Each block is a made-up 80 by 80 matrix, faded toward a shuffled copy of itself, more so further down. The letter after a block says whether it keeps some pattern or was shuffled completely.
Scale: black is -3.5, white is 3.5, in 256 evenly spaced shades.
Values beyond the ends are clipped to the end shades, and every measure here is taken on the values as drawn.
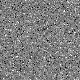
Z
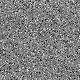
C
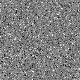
Z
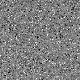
Z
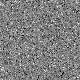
C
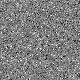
C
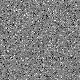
Z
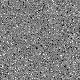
Z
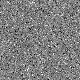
C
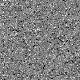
Z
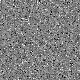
C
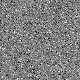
C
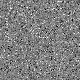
Z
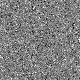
C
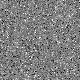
C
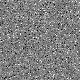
Z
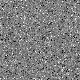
C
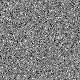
C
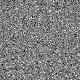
Z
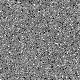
C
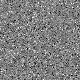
Z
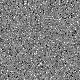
C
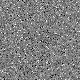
C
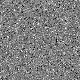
Z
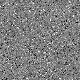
C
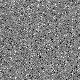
C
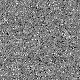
Z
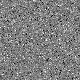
C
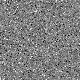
C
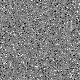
Z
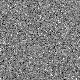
C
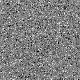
C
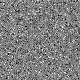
Z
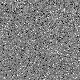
Z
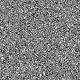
Z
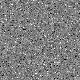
Z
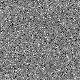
Z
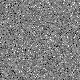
C
